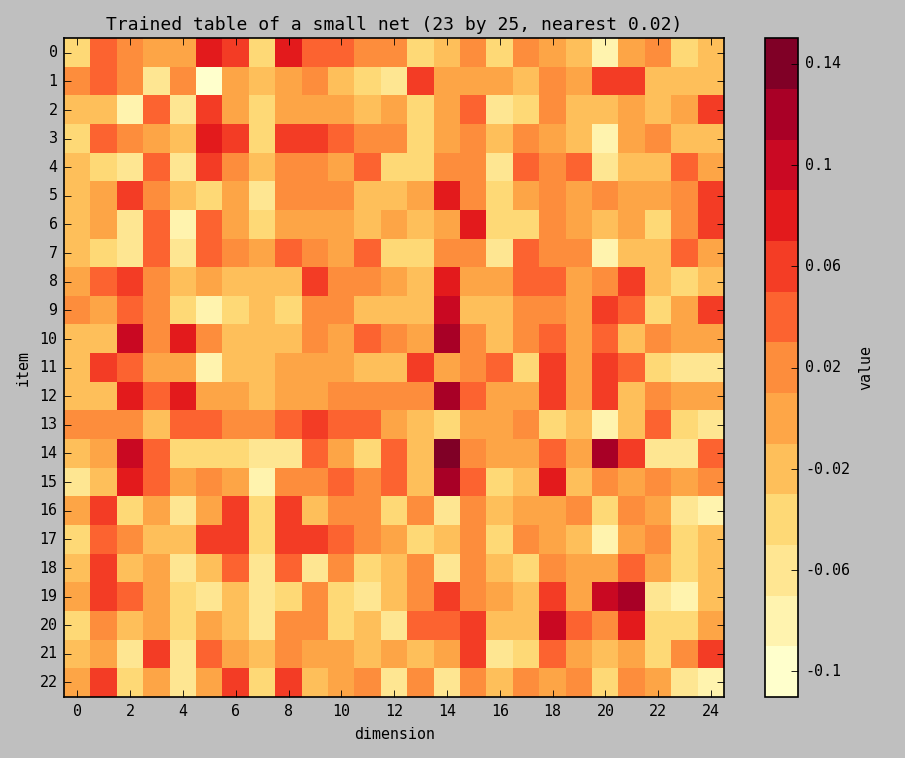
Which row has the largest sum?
12
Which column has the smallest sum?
7
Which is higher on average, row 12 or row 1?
row 12
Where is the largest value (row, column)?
14 14
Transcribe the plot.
Title: Trained table of a small net (23 by 25, nearest 0.02)
x-axis: dimension, ticks 0 2 4 6 8 10 12 14 16 18 20 22 24
y-axis: item, ticks 0 1 2 3 4 5 6 7 8 9 10 11 12 13 14 15 16 17 18 19 20 21 22 (0 at the top)
Colour bar: value, ticks -0.1 -0.06 -0.02 0.02 0.06 0.1 0.14
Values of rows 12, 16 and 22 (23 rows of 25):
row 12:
-0.02 -0.02 0.08 0.04 0.08 0 0 -0.02 0 0 0.02 0.02 0.02 0.02 0.12 0.04 0 0 0.06 0 0.06 -0.02 0.02 0 0
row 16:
0 0.06 -0.04 0 -0.06 0 0.06 -0.04 0.06 -0.02 0.02 0.02 -0.04 0.02 -0.06 0.02 -0.02 0 0 0.02 -0.04 0.02 0 -0.06 -0.08
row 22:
0 0.06 -0.04 0 -0.06 0 0.06 -0.04 0.06 -0.02 0 0.02 -0.06 0.02 -0.06 0.02 -0.02 0.02 0 0.02 -0.04 0.02 0 -0.06 -0.08
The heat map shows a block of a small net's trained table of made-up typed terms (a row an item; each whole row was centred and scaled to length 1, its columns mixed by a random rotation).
